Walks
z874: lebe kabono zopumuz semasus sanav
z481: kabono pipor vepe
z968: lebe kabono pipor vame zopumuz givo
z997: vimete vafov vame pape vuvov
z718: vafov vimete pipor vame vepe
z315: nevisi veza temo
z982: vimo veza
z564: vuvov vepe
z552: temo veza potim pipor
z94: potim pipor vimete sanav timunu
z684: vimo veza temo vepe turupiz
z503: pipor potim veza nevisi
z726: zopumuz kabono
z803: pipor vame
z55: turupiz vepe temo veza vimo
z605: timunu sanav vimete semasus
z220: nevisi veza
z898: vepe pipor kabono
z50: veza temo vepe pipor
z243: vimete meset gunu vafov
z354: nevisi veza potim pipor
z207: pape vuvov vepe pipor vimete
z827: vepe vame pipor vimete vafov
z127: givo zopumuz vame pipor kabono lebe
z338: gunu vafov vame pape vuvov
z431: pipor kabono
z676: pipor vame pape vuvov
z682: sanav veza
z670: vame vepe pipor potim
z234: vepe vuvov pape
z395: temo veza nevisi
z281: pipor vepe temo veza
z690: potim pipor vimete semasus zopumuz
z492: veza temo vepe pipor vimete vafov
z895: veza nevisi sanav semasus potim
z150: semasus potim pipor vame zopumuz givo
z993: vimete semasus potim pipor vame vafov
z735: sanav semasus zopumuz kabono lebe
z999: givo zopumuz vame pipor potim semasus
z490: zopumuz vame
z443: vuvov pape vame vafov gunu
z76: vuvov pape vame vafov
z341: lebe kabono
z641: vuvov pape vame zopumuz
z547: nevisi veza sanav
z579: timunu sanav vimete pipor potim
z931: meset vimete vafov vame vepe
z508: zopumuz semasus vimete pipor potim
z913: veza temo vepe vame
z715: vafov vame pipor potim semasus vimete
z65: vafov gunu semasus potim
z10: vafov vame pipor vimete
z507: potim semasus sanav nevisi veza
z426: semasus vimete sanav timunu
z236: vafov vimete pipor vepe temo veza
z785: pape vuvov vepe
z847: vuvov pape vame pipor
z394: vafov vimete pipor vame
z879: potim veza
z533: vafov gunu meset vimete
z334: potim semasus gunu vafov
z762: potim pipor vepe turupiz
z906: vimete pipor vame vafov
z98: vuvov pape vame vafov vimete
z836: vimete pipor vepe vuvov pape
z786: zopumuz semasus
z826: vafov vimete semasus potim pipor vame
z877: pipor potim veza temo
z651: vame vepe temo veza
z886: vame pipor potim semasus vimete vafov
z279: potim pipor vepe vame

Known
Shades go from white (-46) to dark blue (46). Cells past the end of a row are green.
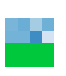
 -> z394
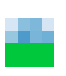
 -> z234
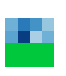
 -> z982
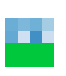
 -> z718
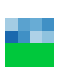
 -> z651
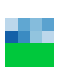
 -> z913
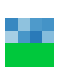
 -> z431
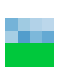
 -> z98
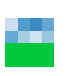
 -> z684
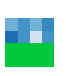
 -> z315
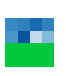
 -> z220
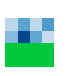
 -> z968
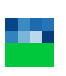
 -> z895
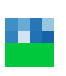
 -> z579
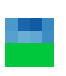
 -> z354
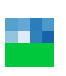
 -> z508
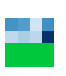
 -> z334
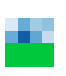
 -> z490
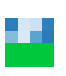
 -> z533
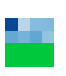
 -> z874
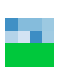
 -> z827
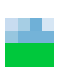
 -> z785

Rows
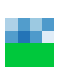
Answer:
z803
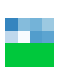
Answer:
z492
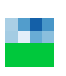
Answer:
z762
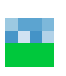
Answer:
z50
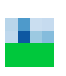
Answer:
z76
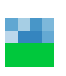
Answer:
z726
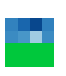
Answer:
z503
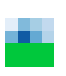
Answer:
z676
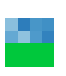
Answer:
z552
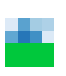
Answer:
z847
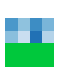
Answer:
z481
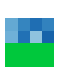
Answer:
z879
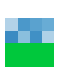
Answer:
z279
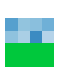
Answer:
z10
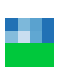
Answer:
z715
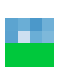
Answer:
z236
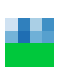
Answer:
z150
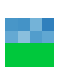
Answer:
z826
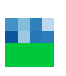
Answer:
z94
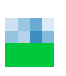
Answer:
z836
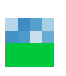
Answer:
z55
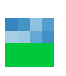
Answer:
z993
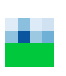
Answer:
z338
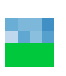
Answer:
z786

